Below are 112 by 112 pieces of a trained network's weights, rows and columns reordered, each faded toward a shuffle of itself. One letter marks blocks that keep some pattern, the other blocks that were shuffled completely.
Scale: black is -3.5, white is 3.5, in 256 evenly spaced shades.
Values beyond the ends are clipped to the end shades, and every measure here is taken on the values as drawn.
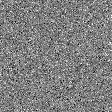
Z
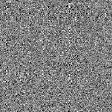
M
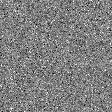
Z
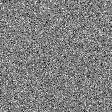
Z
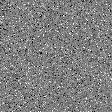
Z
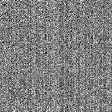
M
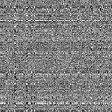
M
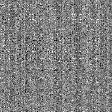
M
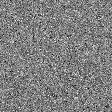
Z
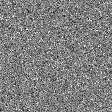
Z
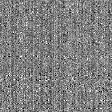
M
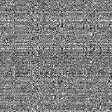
M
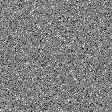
Z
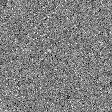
Z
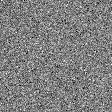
Z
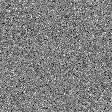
Z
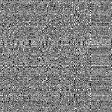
M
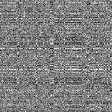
M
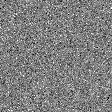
Z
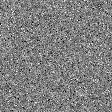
Z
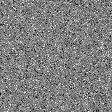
Z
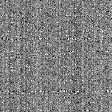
M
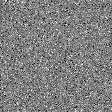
Z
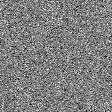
Z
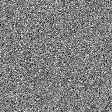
Z
